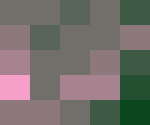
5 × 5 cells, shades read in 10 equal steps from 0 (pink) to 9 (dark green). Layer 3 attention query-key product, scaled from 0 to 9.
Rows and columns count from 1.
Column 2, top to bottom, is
5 6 5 5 4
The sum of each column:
16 25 24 24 35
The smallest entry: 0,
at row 4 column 1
